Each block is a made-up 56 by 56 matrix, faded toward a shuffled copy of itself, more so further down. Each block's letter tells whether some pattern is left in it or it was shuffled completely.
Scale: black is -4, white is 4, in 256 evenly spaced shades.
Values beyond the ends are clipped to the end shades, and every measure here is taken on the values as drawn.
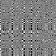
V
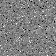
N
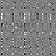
V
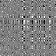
V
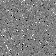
N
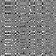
V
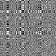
V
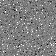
N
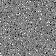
N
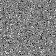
N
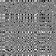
V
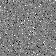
N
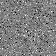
N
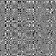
V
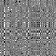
V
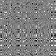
V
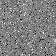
N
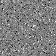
N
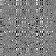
V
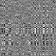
V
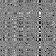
V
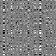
V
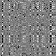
V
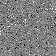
N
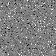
N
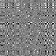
V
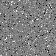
N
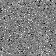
N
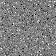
N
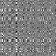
V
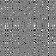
V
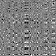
V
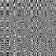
V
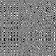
V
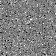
N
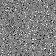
N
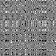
V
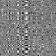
V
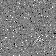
N
